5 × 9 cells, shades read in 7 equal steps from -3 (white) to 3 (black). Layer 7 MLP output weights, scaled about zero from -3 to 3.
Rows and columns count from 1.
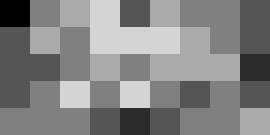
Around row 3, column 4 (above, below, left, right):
-2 0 0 0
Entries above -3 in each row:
9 9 9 9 9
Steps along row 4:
down down up down up up down up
